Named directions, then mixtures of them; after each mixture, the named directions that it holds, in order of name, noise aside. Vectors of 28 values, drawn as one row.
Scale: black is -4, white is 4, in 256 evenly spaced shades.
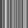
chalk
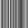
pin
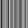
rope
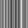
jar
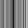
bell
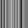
jar, rope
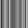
bell, rope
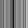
bell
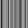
rope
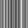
jar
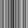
bell, jar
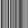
pin, rope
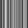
chalk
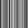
bell, pin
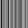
rope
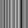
jar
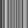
chalk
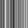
bell, chalk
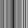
bell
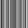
bell, rope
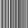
jar, pin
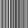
jar, pin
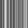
bell, chalk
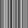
chalk, jar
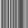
pin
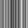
bell, jar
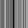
bell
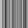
chalk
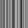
bell, jar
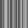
chalk, jar
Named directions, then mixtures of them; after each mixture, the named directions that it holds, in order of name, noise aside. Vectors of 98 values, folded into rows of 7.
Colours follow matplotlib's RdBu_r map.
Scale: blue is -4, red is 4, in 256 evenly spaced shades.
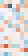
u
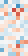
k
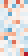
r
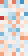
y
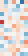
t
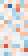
u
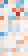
k, y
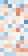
k, u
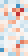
k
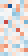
u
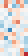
r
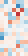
k, y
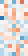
k, y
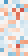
k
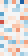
t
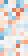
k, y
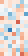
r, y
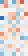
y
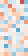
t, u
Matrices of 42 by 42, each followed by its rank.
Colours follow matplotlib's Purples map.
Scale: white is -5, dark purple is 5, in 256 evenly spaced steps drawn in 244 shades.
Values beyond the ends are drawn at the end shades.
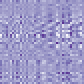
three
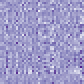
five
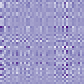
two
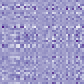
three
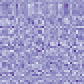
five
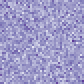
full rank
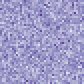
full rank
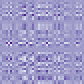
two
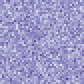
full rank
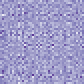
five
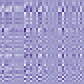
two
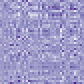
five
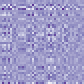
three
